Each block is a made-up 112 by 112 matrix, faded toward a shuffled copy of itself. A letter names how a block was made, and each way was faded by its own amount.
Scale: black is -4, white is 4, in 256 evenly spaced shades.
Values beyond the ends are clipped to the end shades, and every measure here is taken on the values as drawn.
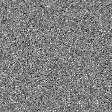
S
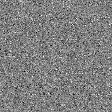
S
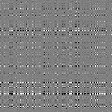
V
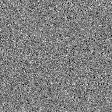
S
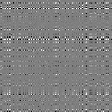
V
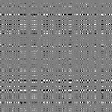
V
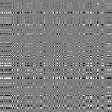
V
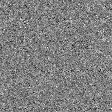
S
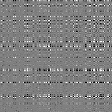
V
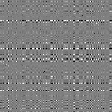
V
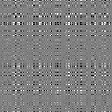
V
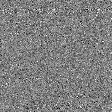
S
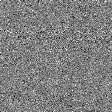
S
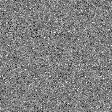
S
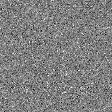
S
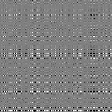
V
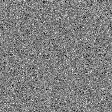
S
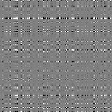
V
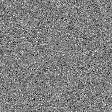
S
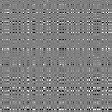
V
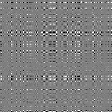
V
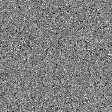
S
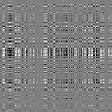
V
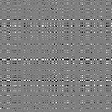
V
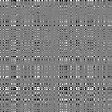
V
